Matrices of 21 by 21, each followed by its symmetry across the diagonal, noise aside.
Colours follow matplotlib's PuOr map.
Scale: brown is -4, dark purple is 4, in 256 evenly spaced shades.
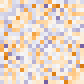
symmetric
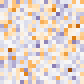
neither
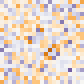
symmetric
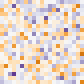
neither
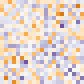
symmetric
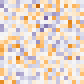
neither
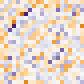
symmetric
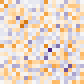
symmetric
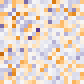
symmetric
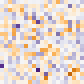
neither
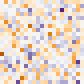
neither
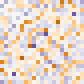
symmetric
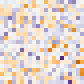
neither
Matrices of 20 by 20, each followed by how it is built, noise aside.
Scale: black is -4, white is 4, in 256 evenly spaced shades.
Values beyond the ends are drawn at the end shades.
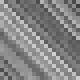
Toeplitz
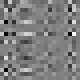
low rank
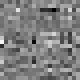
low rank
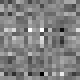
low rank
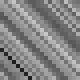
Toeplitz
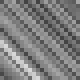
Toeplitz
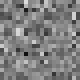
low rank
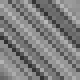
Toeplitz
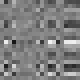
low rank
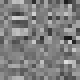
low rank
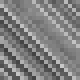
Toeplitz
